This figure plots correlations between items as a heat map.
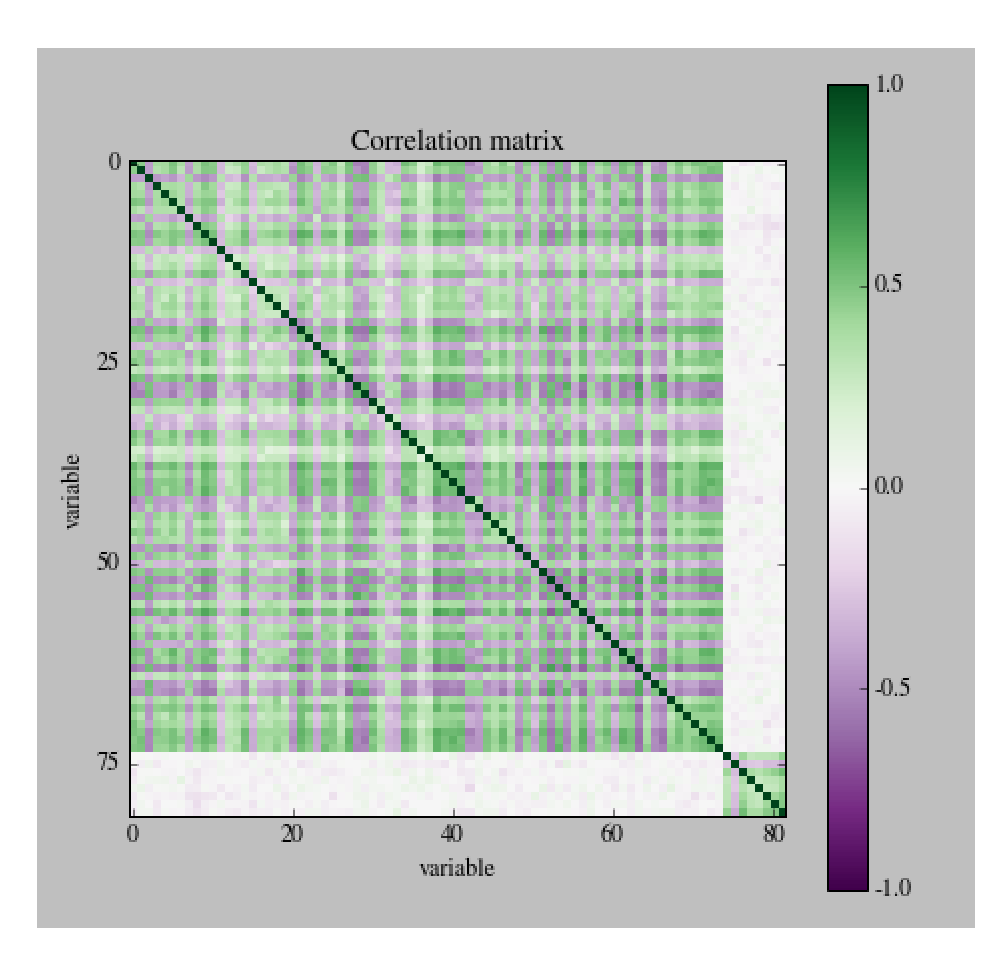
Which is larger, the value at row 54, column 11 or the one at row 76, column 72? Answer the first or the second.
the first
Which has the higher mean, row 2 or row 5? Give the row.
5
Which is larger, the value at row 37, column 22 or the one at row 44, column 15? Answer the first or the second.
the first
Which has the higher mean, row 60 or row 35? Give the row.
35
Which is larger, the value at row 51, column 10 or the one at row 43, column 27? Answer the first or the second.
the first
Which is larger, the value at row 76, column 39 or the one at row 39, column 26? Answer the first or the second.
the second
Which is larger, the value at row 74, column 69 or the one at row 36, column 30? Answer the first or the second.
the second
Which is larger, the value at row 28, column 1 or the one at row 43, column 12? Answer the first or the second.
the second
